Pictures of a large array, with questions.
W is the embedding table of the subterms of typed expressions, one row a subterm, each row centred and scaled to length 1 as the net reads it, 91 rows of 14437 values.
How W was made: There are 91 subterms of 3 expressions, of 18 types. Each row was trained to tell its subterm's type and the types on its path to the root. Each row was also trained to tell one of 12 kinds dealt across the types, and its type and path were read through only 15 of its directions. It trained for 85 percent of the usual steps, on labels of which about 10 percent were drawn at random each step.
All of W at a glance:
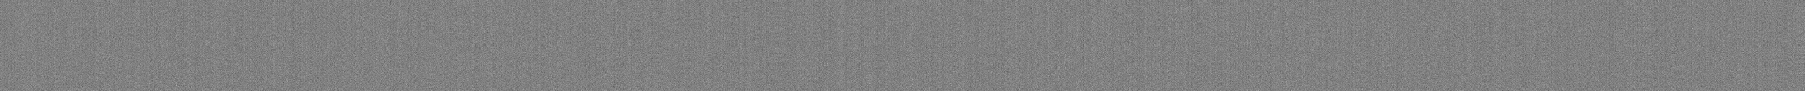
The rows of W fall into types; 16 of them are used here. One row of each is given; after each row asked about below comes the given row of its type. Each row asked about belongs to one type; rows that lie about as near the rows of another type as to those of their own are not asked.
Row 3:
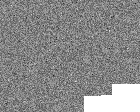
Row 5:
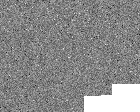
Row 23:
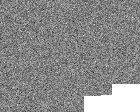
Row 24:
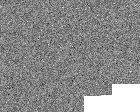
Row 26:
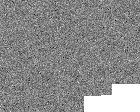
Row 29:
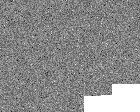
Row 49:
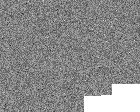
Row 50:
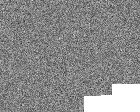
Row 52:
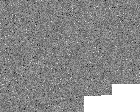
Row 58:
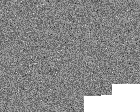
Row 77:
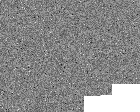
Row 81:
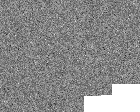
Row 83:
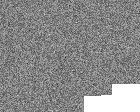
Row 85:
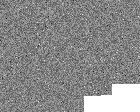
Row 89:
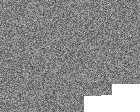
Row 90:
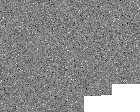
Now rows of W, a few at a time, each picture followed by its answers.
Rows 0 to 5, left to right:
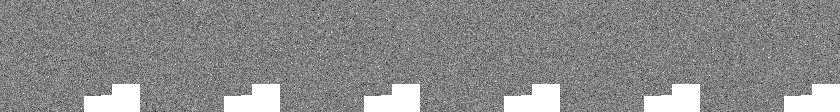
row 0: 58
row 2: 5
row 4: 3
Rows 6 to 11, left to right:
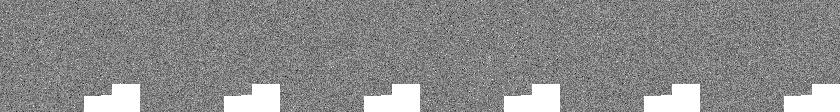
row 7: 49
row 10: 85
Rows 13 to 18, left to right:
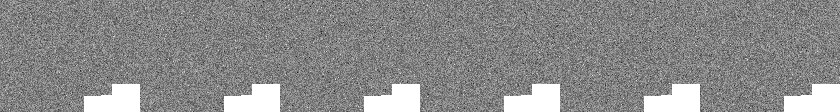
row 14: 26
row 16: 77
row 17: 5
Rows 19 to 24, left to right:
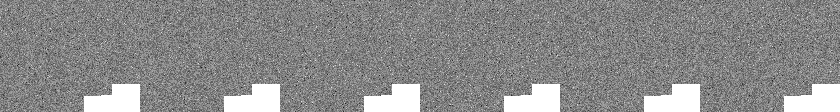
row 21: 89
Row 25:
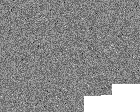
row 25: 85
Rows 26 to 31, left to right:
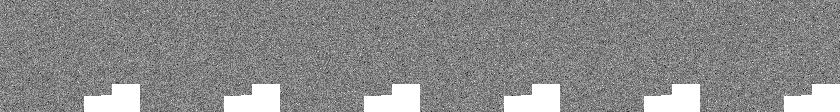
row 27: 23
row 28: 29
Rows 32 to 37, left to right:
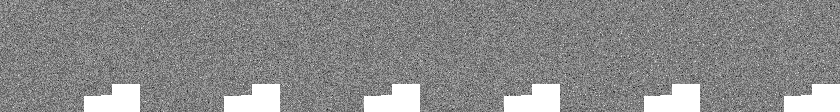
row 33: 24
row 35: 50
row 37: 52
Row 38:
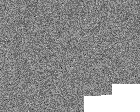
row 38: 49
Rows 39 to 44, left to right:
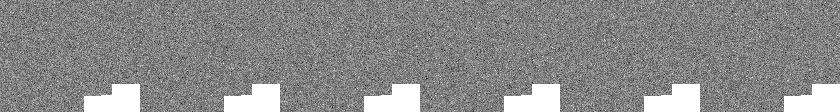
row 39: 49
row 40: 5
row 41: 26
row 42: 89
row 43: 24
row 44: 5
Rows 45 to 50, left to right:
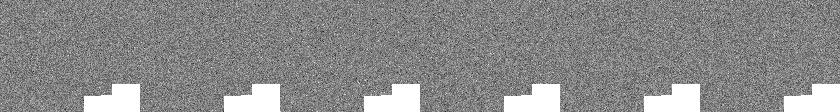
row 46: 85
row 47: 23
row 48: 81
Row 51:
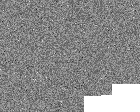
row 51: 58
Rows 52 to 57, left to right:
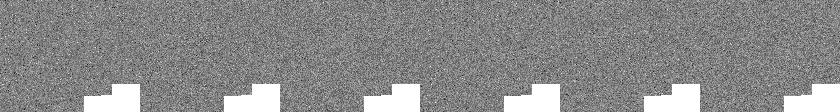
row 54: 50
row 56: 29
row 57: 85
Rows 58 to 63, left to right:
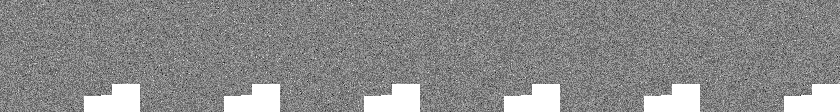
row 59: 26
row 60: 77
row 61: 23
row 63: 89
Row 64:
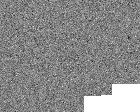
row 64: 89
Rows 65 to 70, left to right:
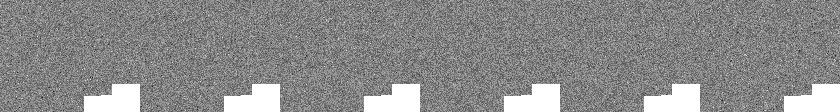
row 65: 85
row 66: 24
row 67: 50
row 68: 77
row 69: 50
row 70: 23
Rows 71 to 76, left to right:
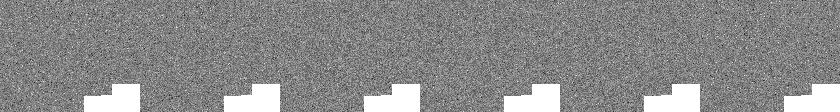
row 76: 26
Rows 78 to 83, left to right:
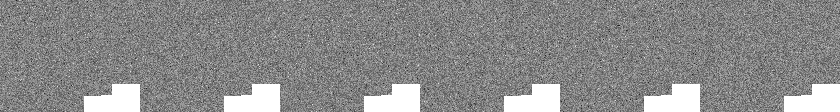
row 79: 29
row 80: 26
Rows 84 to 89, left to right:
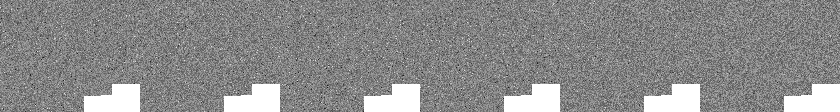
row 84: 23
